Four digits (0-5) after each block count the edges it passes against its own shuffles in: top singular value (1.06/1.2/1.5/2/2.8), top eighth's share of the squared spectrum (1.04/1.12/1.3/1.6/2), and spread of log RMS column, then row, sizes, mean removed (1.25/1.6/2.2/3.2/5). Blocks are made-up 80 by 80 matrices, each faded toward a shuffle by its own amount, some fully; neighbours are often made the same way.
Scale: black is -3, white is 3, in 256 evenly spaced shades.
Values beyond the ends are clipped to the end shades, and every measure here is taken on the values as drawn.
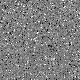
0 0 0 0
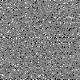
3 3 1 2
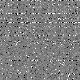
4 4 1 3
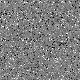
2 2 0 1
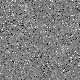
0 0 0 0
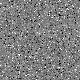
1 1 0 0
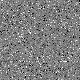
2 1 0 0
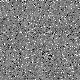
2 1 0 1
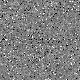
1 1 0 1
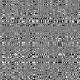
4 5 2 4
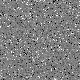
1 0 0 0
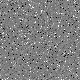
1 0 0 0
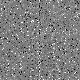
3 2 1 0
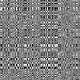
5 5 4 4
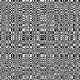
5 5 4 4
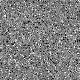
2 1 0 0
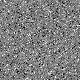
2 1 0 0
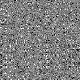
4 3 1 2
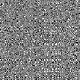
4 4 2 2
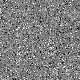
2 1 0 0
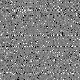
4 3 1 2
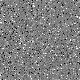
2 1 0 0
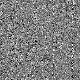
1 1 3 0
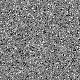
0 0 0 0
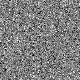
0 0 1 0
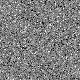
0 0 0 0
